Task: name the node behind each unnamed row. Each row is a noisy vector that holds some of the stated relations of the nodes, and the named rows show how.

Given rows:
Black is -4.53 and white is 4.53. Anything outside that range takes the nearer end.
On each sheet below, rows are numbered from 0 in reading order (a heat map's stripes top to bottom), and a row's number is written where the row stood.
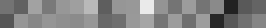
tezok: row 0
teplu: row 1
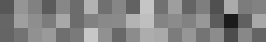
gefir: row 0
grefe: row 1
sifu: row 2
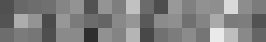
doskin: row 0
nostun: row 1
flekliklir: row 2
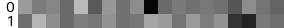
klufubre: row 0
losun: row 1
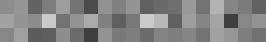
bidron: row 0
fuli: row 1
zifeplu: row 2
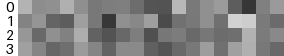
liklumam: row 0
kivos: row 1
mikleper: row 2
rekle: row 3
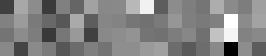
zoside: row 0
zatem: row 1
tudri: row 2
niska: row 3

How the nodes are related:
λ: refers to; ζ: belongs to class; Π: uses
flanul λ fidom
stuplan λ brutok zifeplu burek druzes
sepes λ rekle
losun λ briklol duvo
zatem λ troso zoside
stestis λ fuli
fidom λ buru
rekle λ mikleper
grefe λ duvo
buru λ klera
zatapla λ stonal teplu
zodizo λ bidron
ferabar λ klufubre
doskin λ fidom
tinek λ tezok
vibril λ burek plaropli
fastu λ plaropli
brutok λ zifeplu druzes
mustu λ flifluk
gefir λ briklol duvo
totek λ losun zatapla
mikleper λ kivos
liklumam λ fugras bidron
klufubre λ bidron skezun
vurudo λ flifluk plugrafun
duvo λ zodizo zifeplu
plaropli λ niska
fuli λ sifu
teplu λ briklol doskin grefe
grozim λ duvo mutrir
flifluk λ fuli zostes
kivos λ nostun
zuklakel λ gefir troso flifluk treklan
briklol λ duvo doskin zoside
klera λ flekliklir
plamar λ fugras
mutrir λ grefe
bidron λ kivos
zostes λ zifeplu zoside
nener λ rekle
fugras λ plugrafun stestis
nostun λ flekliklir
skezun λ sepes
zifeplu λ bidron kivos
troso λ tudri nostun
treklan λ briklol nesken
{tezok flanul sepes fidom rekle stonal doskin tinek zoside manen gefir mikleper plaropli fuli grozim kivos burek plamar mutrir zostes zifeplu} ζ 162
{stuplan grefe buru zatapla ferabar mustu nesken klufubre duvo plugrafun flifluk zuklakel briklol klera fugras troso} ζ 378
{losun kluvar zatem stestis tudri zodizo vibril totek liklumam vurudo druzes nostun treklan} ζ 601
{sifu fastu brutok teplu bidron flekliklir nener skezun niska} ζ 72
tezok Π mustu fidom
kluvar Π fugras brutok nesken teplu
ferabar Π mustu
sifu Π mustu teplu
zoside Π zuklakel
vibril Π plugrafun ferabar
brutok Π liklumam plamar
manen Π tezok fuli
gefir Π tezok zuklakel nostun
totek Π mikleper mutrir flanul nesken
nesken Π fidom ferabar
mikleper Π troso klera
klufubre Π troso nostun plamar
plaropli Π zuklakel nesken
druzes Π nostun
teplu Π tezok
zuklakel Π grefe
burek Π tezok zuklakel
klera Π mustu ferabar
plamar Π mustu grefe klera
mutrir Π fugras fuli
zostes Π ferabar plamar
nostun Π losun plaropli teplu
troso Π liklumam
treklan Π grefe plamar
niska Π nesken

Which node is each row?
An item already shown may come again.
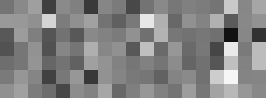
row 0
troso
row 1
fuli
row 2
druzes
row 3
treklan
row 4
zostes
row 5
tudri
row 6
flifluk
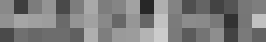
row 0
vibril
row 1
mustu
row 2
burek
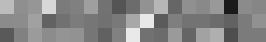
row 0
fugras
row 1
nesken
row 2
fidom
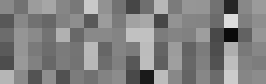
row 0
plamar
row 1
briklol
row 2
grefe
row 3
gefir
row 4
gefir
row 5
stuplan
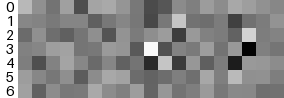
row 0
vurudo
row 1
brutok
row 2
briklol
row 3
plugrafun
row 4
totek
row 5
stestis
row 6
tinek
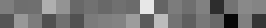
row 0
mutrir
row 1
druzes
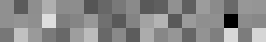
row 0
flanul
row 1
fugras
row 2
zuklakel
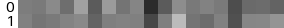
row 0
klufubre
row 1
brutok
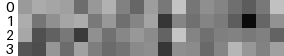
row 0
mustu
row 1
ferabar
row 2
fastu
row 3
klera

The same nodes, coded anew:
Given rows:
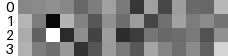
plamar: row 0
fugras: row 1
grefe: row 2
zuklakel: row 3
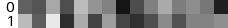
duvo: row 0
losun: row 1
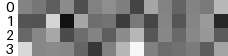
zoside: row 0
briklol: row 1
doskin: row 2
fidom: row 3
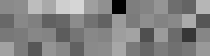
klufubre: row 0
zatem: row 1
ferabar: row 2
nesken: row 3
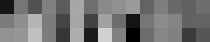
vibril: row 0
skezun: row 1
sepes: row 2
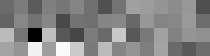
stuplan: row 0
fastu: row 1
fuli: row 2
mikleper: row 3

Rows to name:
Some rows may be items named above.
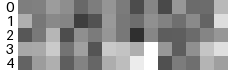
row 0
plamar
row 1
zuklakel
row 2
treklan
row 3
nostun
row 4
klera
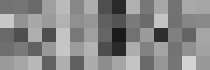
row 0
brutok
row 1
liklumam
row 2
gefir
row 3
brutok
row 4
troso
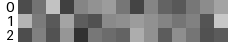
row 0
treklan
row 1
tezok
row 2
plugrafun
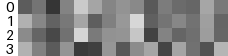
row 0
totek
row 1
flanul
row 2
mutrir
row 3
mustu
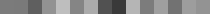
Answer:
brutok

